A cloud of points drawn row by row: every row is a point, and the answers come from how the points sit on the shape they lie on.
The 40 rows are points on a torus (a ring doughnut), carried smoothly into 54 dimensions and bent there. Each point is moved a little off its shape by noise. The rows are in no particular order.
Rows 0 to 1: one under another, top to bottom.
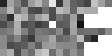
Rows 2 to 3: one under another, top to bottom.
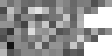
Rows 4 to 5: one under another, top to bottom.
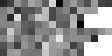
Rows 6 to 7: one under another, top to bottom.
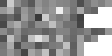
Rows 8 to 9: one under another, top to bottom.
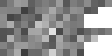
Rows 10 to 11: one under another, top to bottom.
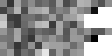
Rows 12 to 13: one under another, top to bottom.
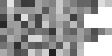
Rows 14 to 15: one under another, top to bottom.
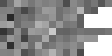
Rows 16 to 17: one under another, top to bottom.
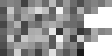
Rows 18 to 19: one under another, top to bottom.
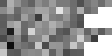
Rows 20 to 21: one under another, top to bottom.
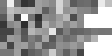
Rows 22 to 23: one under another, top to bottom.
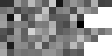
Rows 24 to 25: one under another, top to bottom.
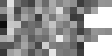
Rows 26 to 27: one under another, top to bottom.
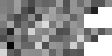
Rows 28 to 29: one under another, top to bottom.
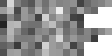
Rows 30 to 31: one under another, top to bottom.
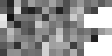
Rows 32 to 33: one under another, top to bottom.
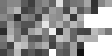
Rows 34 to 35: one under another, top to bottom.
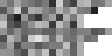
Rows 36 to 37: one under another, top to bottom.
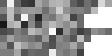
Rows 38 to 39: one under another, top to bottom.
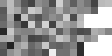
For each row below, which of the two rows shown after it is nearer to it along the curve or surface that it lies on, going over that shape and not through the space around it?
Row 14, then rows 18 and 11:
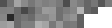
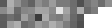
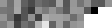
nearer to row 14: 11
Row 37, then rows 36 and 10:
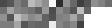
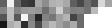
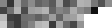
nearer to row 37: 10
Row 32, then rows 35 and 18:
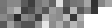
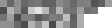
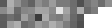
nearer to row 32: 18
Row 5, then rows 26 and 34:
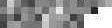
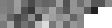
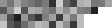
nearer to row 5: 26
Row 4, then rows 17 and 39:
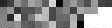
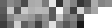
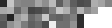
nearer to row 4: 39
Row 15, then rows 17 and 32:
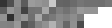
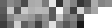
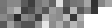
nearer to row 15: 17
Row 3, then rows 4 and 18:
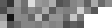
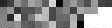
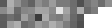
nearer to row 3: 4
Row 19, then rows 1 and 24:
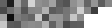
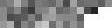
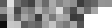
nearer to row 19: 1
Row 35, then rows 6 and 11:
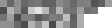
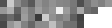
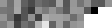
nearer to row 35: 6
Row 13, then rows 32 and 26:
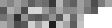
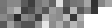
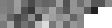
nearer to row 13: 32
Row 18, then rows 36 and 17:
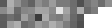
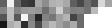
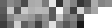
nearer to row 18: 17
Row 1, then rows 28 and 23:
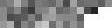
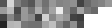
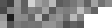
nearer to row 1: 23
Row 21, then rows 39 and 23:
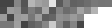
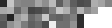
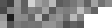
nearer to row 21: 23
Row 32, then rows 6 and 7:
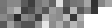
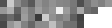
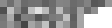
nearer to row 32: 6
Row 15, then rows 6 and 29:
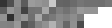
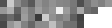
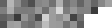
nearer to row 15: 6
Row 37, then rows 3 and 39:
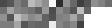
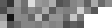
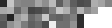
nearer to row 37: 3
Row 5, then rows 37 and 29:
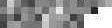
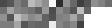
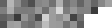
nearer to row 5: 29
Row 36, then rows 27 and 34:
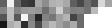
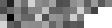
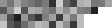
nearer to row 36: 34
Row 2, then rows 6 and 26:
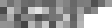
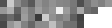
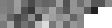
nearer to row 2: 6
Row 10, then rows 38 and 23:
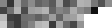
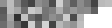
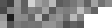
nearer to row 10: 23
